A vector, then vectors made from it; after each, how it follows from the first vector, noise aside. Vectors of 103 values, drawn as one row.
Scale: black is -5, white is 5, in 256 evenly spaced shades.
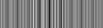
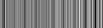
wrapped around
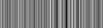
wrapped around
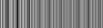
wrapped around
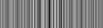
copied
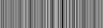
wrapped around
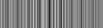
copied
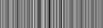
copied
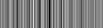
copied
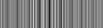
copied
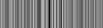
copied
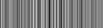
copied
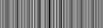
copied
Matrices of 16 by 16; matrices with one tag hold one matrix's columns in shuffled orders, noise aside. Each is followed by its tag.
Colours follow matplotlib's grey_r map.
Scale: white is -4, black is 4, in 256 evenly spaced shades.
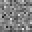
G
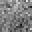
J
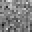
J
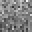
J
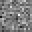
G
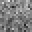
J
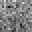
J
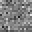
G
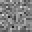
G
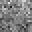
J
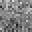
J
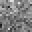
J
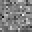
G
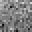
J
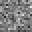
G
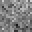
J
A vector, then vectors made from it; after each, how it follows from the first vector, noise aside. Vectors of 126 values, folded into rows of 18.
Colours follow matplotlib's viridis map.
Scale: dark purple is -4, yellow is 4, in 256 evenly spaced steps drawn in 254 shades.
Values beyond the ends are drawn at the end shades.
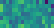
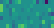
partly zeroed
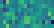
wrapped around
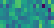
wrapped around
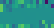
partly zeroed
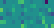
partly zeroed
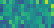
negated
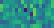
wrapped around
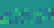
partly zeroed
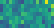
negated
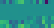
partly zeroed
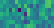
wrapped around
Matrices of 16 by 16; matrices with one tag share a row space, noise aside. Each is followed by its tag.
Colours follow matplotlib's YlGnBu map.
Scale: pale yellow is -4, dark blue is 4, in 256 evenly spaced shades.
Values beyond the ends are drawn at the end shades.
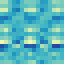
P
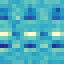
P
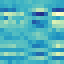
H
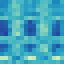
P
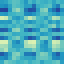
P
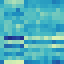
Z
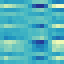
H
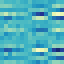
H
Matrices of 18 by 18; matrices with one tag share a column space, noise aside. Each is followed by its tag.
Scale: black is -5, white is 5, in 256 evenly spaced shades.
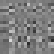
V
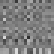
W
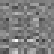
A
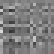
V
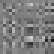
V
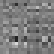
V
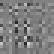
V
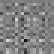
A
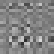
V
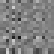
W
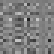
A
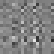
V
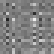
A
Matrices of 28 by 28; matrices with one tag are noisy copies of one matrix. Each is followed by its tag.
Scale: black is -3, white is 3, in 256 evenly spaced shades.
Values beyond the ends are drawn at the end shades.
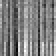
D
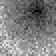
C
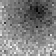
C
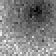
C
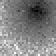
C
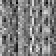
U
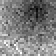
C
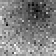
C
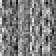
U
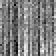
D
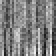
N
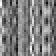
U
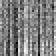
D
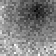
C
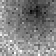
C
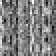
U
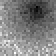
C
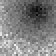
C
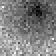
C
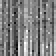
D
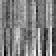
N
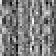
U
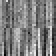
N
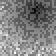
C
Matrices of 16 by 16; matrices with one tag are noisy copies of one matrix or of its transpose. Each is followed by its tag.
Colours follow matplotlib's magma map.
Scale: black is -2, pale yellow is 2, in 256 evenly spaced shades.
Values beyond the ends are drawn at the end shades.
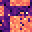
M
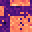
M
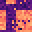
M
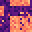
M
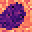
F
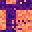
M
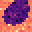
F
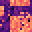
M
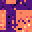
M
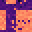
M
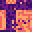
M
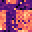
M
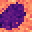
F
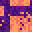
M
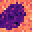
F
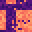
M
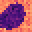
F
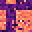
M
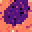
F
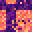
M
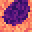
F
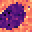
F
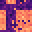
M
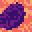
F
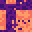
M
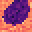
F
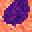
F
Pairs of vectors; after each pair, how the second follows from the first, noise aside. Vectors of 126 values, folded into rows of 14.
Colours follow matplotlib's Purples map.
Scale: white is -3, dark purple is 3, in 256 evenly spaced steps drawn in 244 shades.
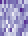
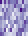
copied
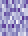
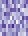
copied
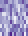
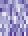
copied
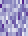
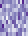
copied
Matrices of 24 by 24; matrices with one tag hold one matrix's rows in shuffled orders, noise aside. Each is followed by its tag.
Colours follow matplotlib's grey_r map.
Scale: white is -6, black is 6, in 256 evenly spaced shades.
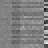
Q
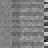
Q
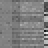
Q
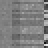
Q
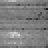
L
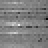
L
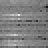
L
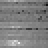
L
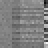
Q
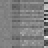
Q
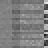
Q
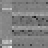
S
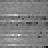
L
